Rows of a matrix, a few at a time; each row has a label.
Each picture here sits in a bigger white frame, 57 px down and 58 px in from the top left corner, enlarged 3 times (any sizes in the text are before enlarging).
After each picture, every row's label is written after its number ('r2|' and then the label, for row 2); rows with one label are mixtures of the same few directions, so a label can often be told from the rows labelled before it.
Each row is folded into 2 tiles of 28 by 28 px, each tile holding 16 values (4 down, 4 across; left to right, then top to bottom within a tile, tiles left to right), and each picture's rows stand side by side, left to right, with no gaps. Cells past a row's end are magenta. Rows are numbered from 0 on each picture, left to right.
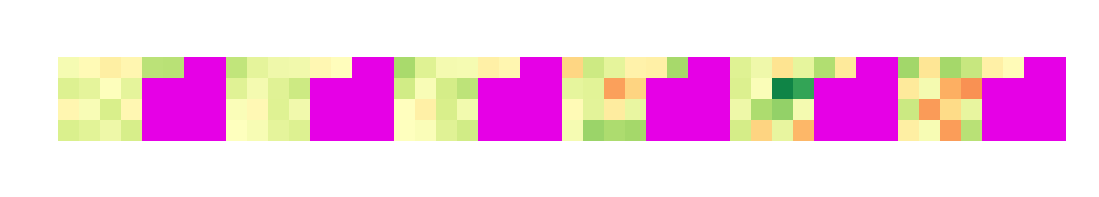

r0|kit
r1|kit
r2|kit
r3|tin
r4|tin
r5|tin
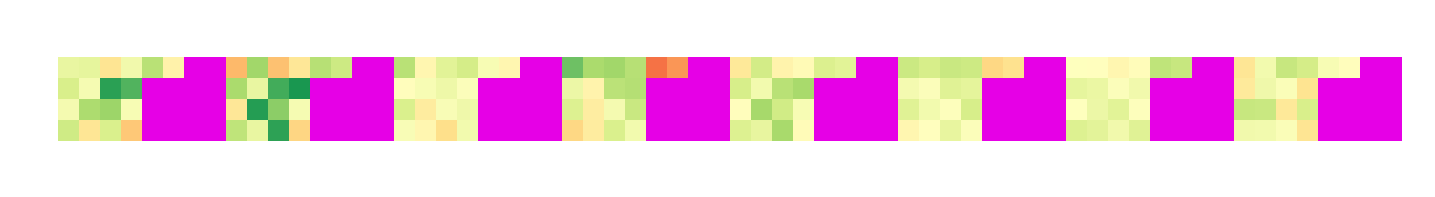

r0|tin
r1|tin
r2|tin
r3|kit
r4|tin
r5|kit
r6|kit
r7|kit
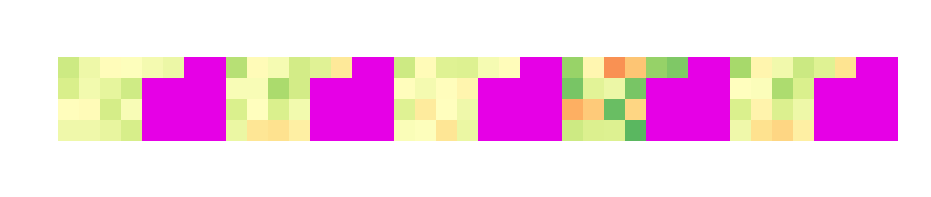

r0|kit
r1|tin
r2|tin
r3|kit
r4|tin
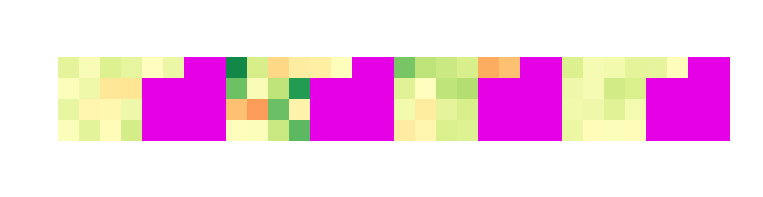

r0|tin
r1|kit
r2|kit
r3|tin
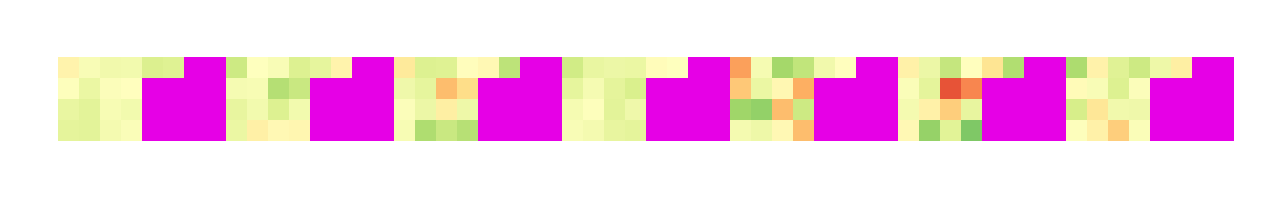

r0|kit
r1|tin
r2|tin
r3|kit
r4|kit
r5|tin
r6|tin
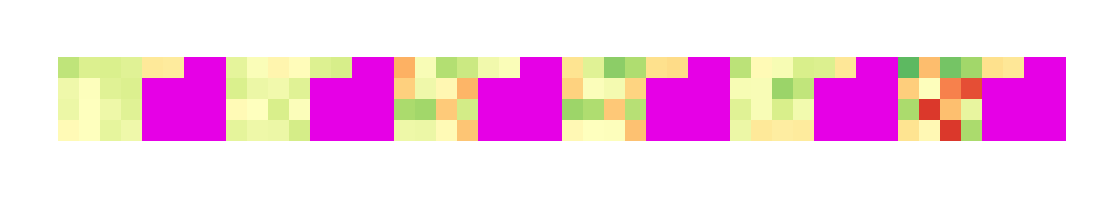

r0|kit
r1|kit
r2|kit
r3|kit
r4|tin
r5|tin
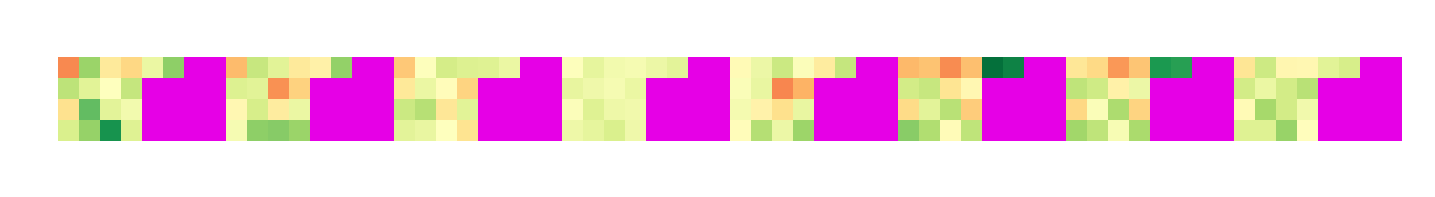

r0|tin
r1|tin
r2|kit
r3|tin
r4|tin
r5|kit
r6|kit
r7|tin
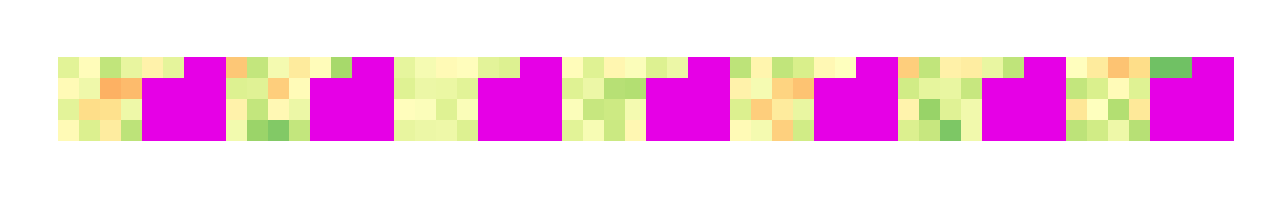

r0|tin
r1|tin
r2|kit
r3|tin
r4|tin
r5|tin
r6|kit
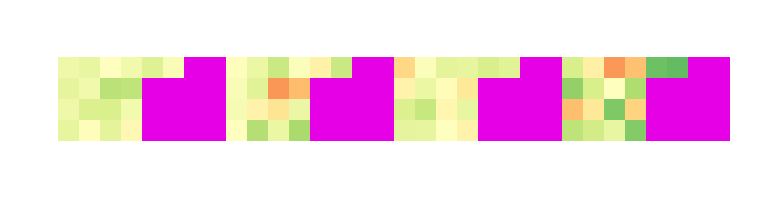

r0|tin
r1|tin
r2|kit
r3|kit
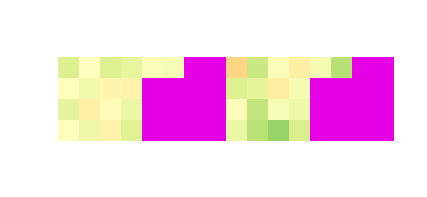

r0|tin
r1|tin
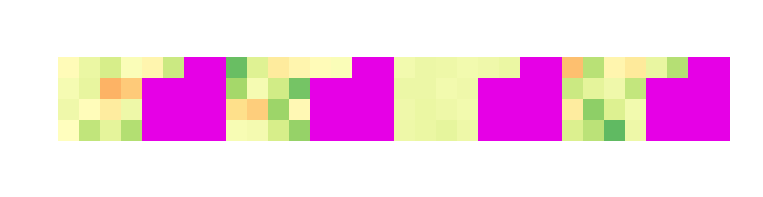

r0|tin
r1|kit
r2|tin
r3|tin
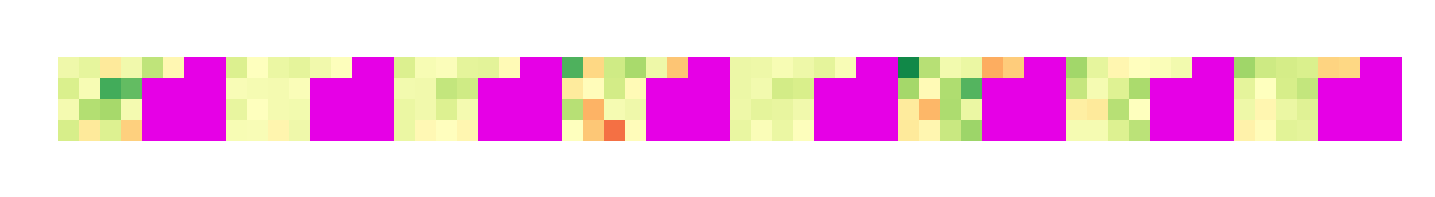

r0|tin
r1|tin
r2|tin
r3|tin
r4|tin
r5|kit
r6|kit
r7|kit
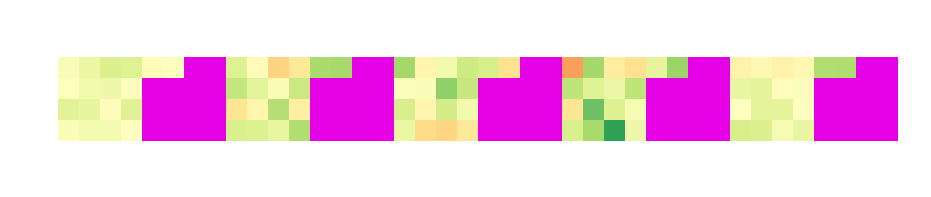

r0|kit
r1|kit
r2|tin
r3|tin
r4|kit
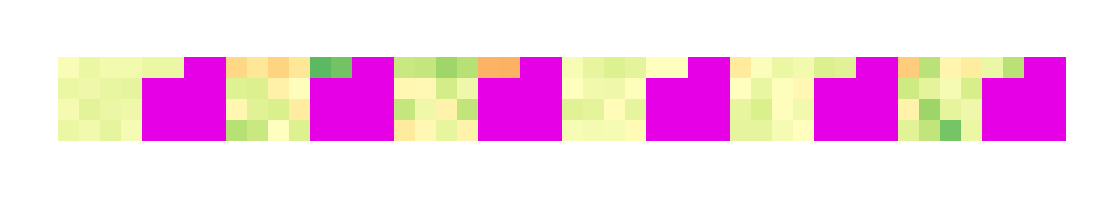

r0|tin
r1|kit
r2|kit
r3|kit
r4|kit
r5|tin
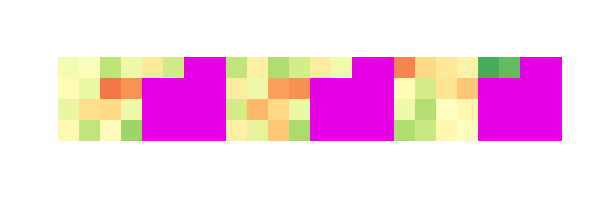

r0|tin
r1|tin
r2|kit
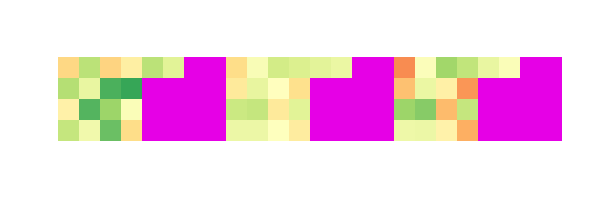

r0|tin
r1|kit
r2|kit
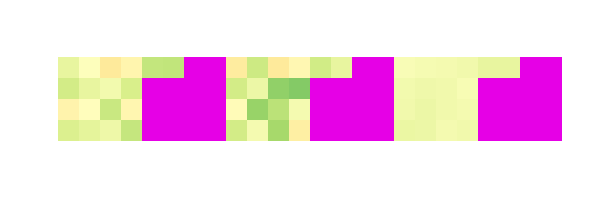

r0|kit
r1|tin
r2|kit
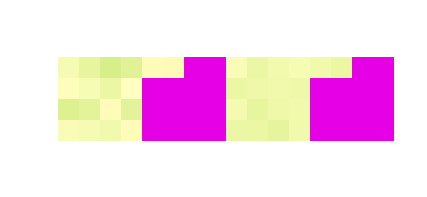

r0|kit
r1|tin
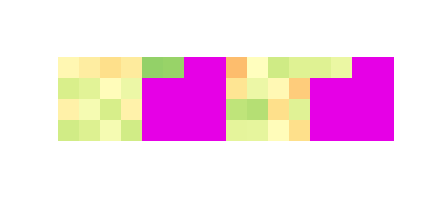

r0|kit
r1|kit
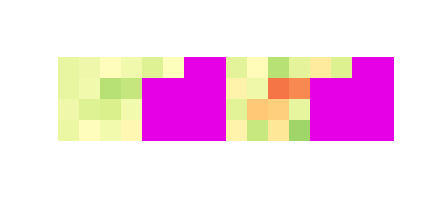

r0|tin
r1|tin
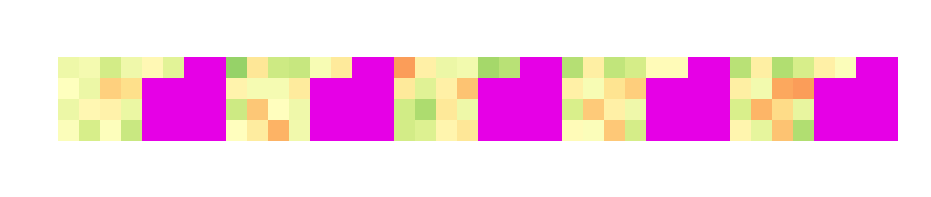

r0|tin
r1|tin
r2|kit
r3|tin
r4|tin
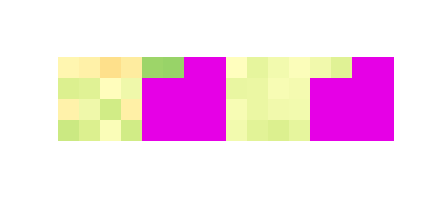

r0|kit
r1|tin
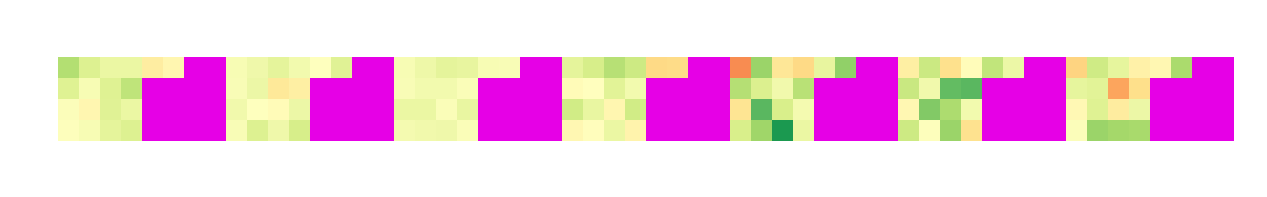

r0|kit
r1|tin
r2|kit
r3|kit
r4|tin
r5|tin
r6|tin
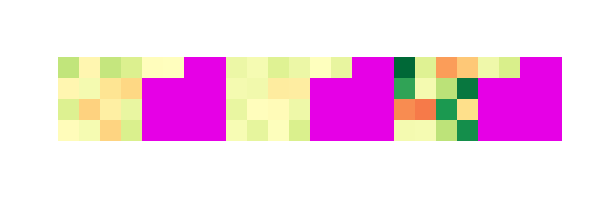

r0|tin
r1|tin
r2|kit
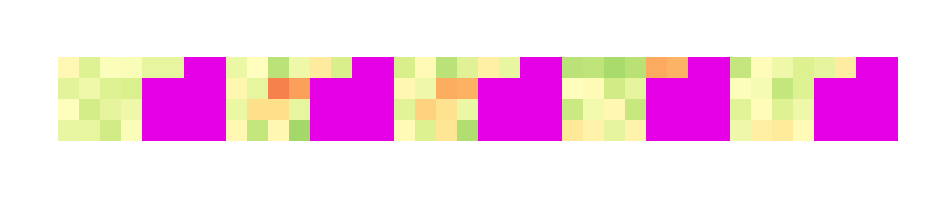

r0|tin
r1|tin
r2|tin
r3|kit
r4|tin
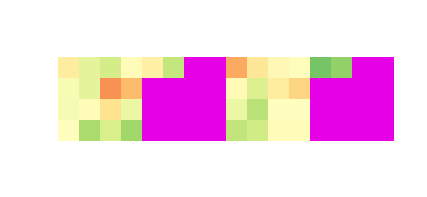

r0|tin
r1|kit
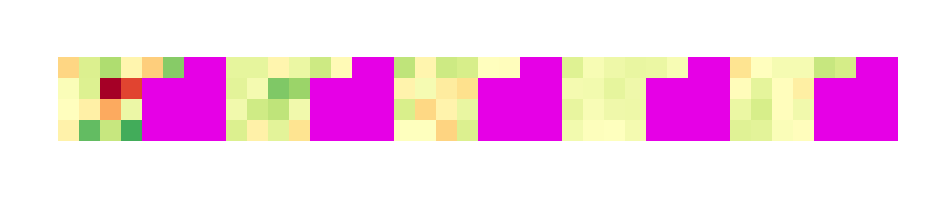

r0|tin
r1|tin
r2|tin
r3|tin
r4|kit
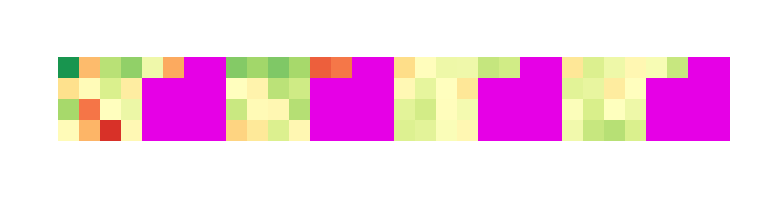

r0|tin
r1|kit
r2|kit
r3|tin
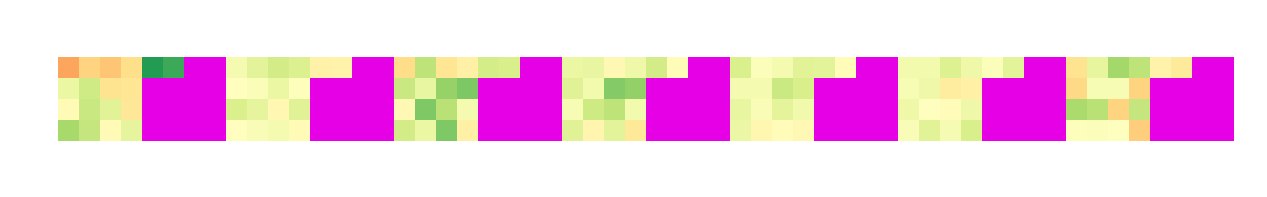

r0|kit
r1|kit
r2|tin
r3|tin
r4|tin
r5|tin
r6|kit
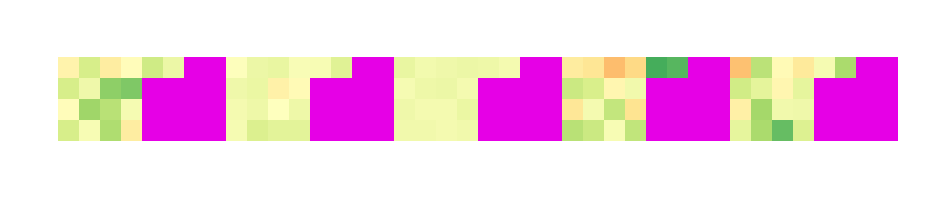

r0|tin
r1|tin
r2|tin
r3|kit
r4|tin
